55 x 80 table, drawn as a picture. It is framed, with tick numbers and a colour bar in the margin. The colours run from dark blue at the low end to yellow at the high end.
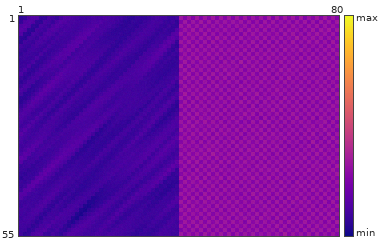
The table splits into one row of 2 panels. Panel 1,1: very low, slanting up to the right, faint in contrast. Panel 1,2: low, checkered, faint in contrast.
